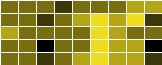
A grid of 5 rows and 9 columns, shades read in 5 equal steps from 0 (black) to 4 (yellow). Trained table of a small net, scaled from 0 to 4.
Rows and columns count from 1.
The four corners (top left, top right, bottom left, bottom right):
2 3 2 1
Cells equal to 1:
5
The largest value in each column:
3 2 2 2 3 4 3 4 3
